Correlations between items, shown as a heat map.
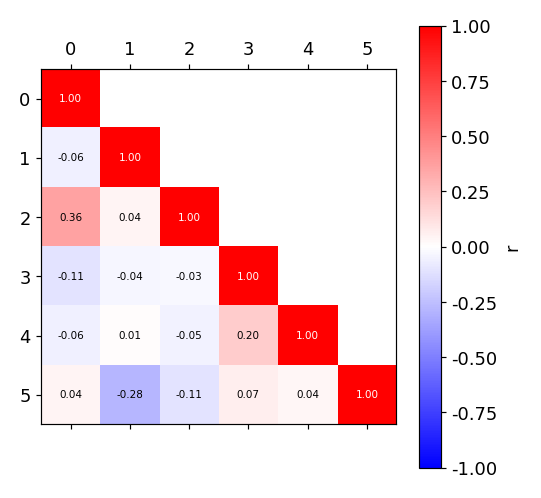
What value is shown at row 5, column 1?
-0.28
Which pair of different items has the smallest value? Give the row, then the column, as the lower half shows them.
5, 1
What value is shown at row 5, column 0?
0.04
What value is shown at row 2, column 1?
0.04
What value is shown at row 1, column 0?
-0.06
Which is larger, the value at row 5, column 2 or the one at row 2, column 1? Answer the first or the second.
the second
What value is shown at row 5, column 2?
-0.11
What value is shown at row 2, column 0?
0.36
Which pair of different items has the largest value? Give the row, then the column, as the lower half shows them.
2, 0
